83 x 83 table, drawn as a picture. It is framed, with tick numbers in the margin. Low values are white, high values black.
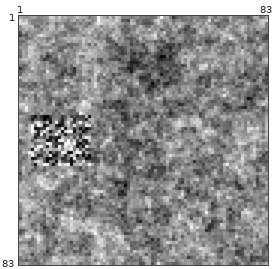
There are no regular stripes. The halves do not mirror each other. Values change most from cell to cell in the middle left. Overall the values sit about 50% of the way up the scale. An odd patch, rougher than its surroundings, sits in the middle left. No overall slope runs across the table.
